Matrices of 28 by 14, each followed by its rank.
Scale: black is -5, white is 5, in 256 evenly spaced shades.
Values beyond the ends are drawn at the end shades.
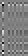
one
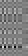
one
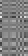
one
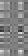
one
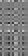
one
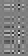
one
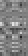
two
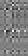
two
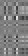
one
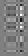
one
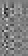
two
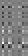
one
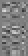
two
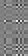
one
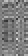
two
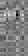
two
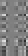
one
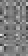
two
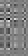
one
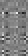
two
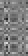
two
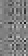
two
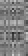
two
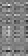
two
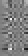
two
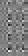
two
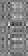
two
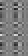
one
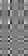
one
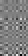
one
